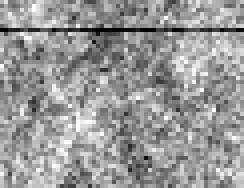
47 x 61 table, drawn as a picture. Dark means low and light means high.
Neither half mirrors the other. No regular stripes run through it. The ninth with the lowest average is the top middle. Row 8 stands out from the rest.
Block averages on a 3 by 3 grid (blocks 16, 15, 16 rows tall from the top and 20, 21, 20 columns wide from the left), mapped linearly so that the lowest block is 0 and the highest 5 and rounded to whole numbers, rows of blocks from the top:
3 0 4
3 3 3
5 3 4
